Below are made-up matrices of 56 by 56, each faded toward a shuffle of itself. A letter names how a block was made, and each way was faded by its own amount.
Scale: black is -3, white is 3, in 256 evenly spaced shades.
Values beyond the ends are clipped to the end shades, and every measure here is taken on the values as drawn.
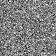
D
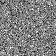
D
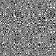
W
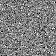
D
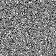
D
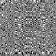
W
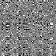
W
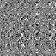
W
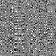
W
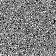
D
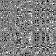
W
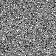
D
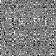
W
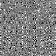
W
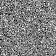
D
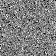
D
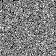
D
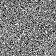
D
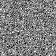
D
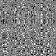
W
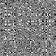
W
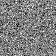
D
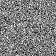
D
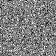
D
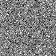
D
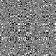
W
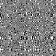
W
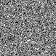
D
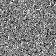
D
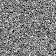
D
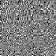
W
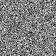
D
